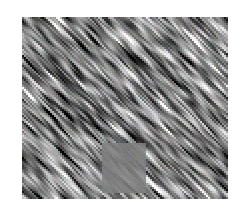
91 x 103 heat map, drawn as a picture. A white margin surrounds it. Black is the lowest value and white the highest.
No overall slope runs across the table. The halves do not mirror each other. The grain runs diagonally down to the right. In the bottom middle lies a patch that is calmer than the rest. The bottom middle is the smoothest part.
